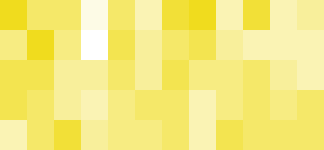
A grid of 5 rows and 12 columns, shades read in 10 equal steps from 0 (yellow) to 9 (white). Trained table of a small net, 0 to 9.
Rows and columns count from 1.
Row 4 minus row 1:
2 0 2 -2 1 -3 2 6 -2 2 -2 -2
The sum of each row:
42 52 46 46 43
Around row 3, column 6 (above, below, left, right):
5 3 3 2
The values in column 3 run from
1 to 5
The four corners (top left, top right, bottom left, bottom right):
0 5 6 3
